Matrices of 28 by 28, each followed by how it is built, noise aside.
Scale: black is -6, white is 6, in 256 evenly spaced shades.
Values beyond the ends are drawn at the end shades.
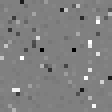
sparse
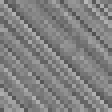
Toeplitz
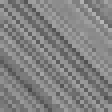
Toeplitz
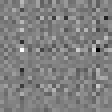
low rank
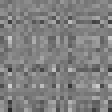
low rank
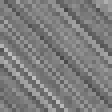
Toeplitz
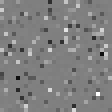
sparse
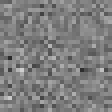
low rank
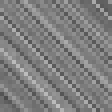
Toeplitz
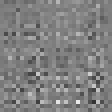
low rank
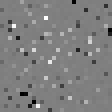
sparse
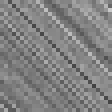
Toeplitz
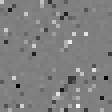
sparse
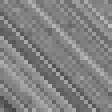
Toeplitz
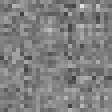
low rank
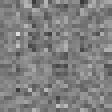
low rank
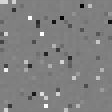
sparse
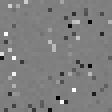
sparse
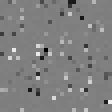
sparse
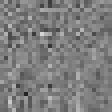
low rank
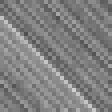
Toeplitz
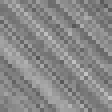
Toeplitz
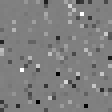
sparse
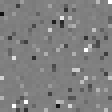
sparse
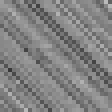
Toeplitz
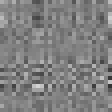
low rank
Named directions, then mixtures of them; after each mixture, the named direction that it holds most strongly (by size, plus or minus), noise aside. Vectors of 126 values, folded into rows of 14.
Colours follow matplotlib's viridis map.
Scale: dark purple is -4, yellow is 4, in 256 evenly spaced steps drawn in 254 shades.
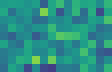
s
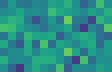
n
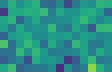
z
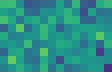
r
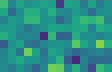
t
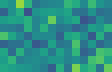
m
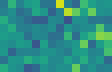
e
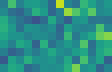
e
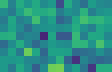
t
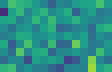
z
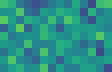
r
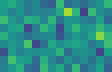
r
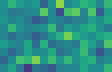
s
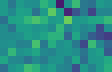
e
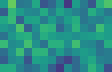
z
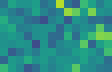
e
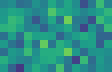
n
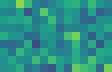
m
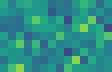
n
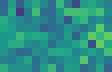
e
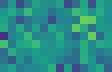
m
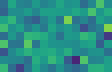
n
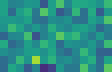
s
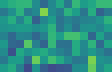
s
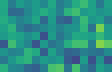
t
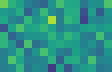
r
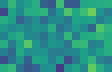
z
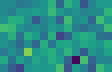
n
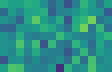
n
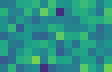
s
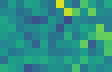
e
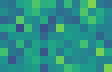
r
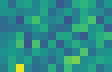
n
